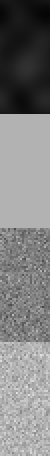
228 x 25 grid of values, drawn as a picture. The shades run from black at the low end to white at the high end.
The table splits into 4 rows of 1 panel. Panel 1,1: very low, smooth, faint in contrast. Panel 2,1: high, flat. Panel 3,1: middling, fine-grained. Panel 4,1: high, fine-grained.
